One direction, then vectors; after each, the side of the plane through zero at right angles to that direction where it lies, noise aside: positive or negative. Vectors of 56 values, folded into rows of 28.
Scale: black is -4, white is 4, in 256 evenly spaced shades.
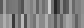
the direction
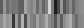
positive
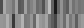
positive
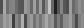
positive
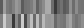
positive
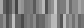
negative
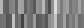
negative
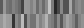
positive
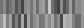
positive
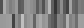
positive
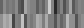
positive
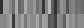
positive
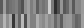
positive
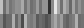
negative
